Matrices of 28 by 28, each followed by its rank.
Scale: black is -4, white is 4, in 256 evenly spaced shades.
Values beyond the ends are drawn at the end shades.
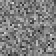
full rank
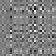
two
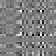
two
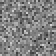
full rank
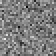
full rank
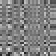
two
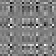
two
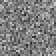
full rank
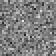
full rank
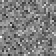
full rank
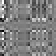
two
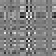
two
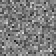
full rank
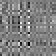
two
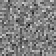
full rank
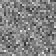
full rank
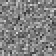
full rank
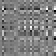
two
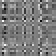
two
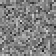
full rank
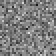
full rank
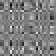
two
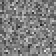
full rank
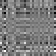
two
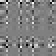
two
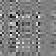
two
